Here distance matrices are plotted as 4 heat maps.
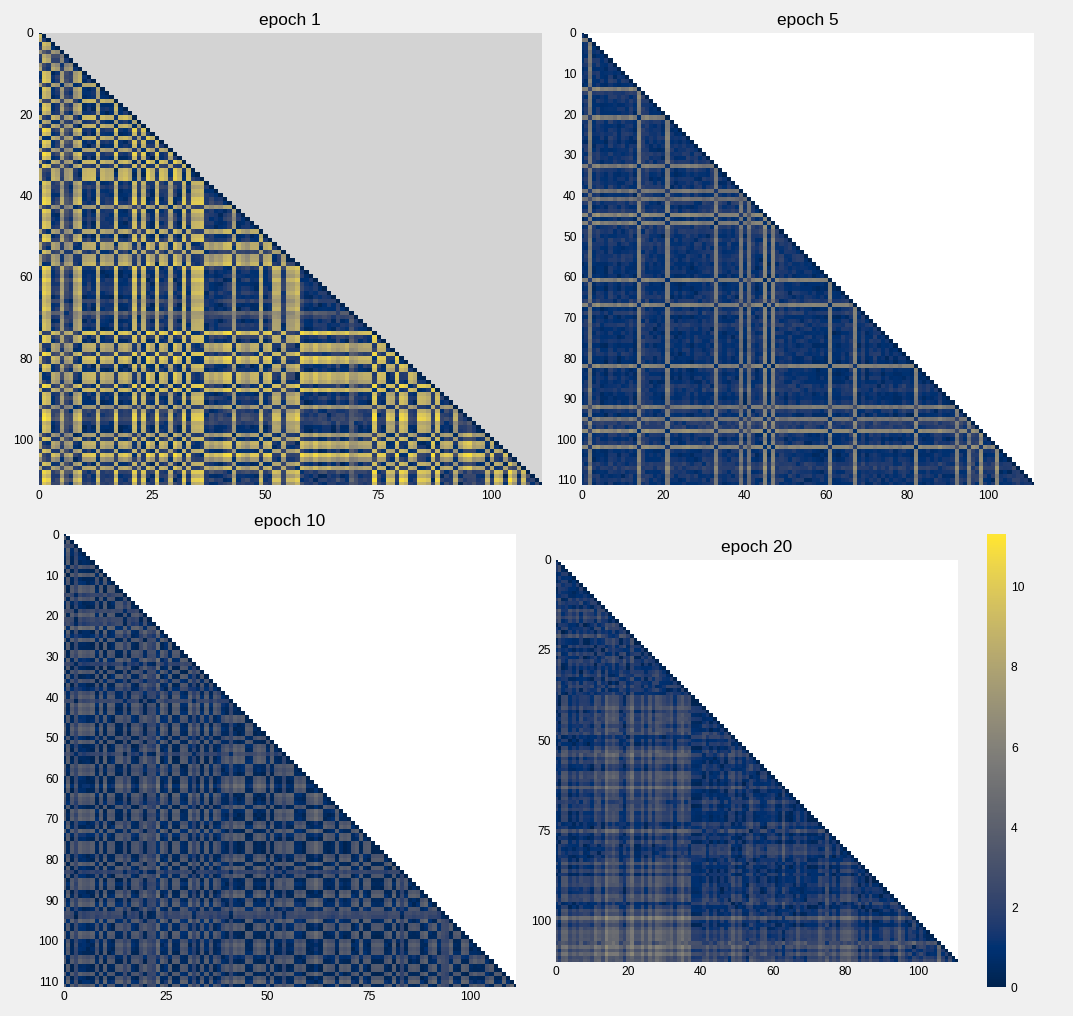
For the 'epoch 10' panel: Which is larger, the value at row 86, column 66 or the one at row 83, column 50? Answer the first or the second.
the second
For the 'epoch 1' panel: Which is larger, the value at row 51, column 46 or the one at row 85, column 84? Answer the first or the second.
the first
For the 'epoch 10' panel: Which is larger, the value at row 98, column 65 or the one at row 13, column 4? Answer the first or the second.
the second
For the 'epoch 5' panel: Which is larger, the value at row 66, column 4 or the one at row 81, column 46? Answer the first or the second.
the first
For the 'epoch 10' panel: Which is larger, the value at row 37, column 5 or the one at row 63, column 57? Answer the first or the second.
the second
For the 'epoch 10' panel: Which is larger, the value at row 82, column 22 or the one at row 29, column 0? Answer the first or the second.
the second
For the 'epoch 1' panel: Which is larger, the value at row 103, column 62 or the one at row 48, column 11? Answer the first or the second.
the second
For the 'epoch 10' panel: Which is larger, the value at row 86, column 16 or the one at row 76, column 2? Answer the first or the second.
the second
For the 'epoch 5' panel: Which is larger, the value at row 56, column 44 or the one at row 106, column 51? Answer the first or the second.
the second
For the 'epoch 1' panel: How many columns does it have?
112
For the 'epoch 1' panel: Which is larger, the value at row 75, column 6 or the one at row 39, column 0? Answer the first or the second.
the first
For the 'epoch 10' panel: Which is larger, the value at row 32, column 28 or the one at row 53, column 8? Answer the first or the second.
the second
